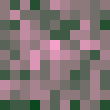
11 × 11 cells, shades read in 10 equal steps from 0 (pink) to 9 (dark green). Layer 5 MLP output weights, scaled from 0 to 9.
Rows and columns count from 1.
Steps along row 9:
up up down up same up up down down up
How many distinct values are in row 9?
5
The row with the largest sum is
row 11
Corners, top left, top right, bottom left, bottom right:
4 4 8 8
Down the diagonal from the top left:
4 2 2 3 2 1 4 7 5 3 8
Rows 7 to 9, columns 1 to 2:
5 3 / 7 5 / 2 3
